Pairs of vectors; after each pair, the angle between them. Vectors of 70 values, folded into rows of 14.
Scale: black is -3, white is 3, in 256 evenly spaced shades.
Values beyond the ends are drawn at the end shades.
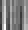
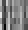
nearly opposite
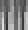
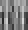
nearly opposite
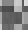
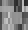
nearly opposite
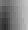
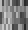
partly opposed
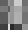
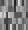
orthogonal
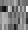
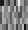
orthogonal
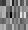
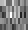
nearly opposite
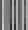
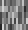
partly aligned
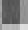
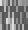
orthogonal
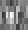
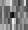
partly opposed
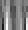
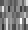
partly aligned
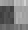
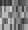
partly opposed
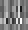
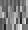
partly opposed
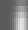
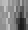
nearly opposite
